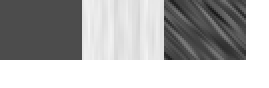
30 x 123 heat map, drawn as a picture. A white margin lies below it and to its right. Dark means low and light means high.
The table splits into one row of 3 panels. Panel 1,1: low, flat. Panel 1,2: very high, streaked downward, faint in contrast. Panel 1,3: low, slanting down to the right.
